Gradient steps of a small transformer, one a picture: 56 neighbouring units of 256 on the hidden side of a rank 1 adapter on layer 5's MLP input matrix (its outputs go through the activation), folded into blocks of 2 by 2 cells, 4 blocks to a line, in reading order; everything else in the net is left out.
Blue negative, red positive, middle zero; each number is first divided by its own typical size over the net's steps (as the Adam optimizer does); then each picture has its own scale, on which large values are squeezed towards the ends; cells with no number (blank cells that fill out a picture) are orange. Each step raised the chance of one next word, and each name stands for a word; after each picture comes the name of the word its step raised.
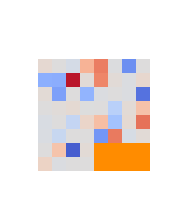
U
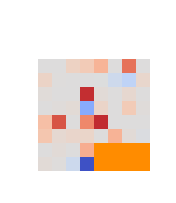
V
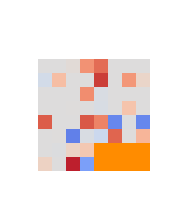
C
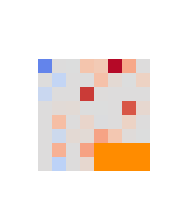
V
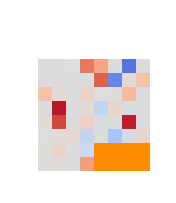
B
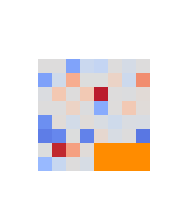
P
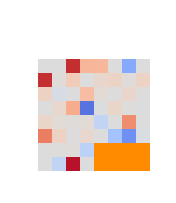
B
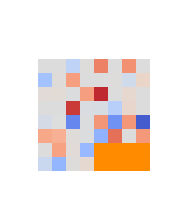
C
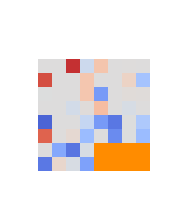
B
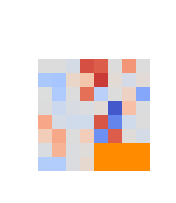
C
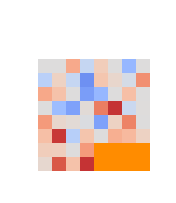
V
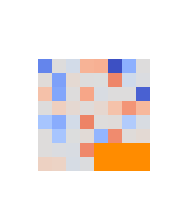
U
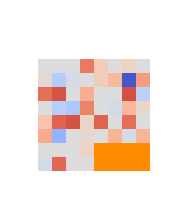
P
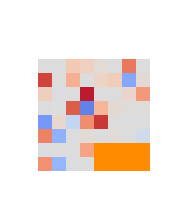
V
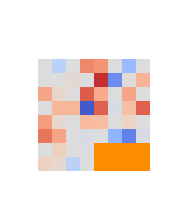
B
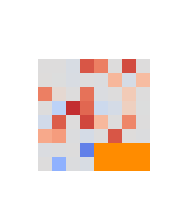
C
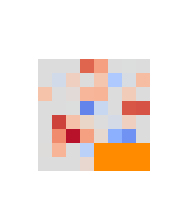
B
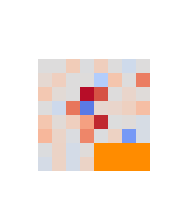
V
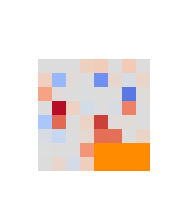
V
